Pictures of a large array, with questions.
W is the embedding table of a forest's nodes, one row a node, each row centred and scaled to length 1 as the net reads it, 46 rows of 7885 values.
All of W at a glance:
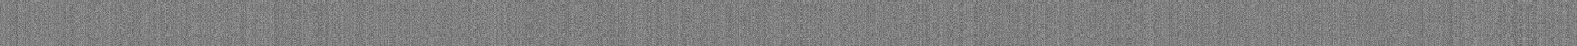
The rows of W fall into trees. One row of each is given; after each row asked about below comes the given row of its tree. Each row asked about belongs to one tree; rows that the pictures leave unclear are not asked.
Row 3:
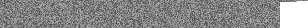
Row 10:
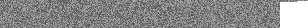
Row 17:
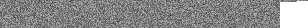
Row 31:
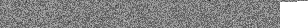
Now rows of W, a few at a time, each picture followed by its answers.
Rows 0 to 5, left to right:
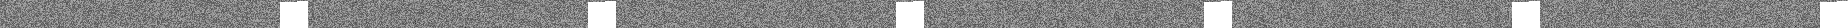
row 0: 3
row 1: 3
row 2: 31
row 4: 10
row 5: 10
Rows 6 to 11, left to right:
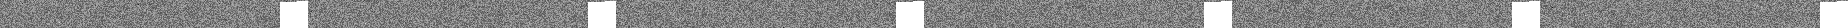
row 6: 10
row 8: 17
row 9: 10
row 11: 17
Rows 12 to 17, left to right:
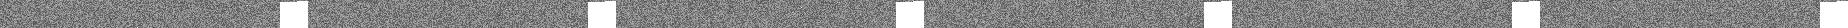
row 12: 3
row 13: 10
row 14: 3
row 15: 10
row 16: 17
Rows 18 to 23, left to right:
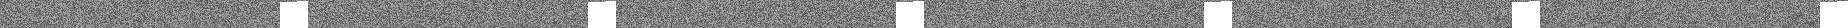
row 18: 3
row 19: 10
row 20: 17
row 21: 17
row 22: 10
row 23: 31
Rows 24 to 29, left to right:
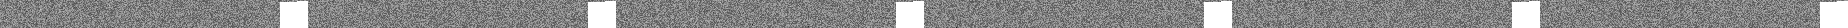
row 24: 3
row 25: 10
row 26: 3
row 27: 3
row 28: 3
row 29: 10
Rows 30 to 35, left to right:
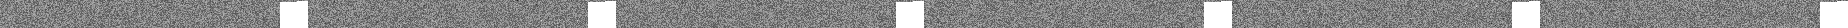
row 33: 31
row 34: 17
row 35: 17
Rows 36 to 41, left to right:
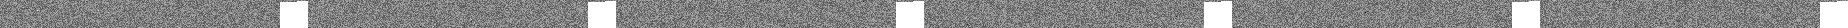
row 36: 17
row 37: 10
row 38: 3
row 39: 3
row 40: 10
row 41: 3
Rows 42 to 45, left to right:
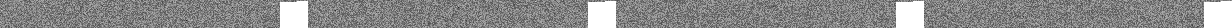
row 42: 10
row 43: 3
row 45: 10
